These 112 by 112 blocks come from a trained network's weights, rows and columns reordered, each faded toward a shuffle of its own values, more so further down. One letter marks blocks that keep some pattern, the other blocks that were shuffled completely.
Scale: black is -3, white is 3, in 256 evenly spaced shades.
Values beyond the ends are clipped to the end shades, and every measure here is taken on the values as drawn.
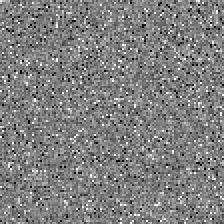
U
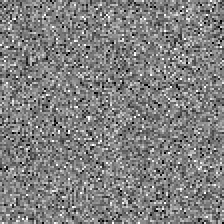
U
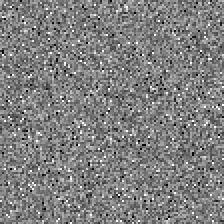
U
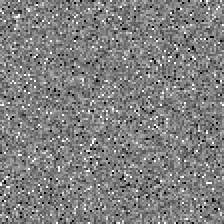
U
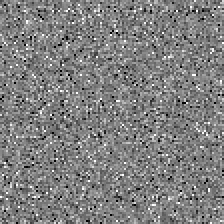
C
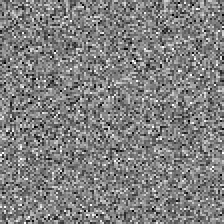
C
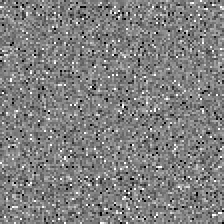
C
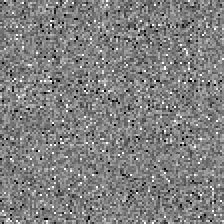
C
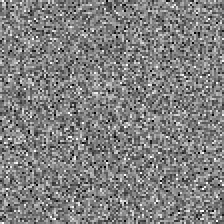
C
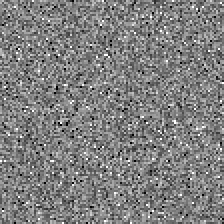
U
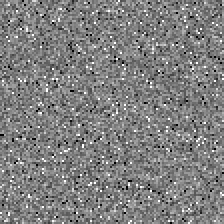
U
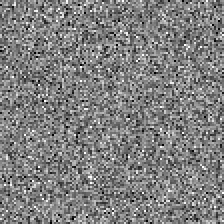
U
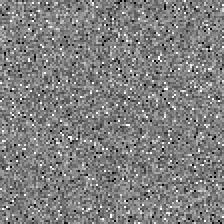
U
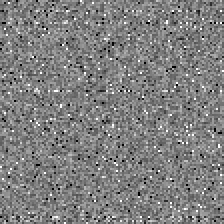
C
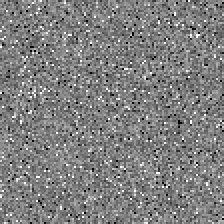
U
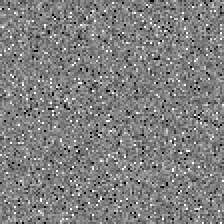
U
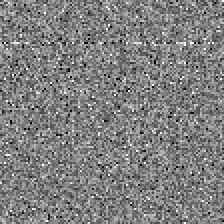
C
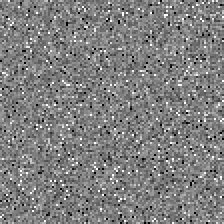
U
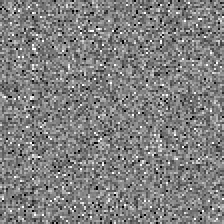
C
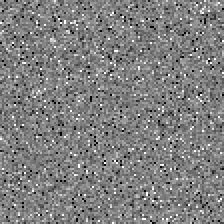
U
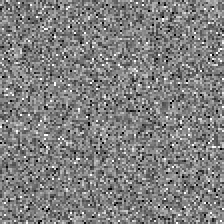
U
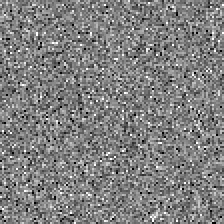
U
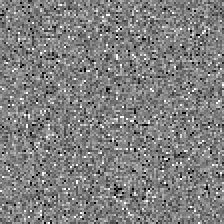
C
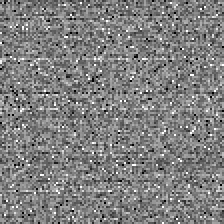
C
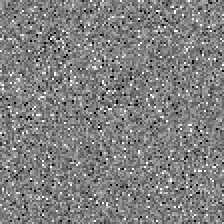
U
